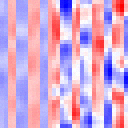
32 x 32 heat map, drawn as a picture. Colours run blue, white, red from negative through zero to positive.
The top right is the ninth with the highest average. There is no overall slope. A vertical seam about 40% of the way across splits the table, and the left part is calmer. No lone cell stands out from its neighbours. Stripes running up and down repeat 6 times from left to right.
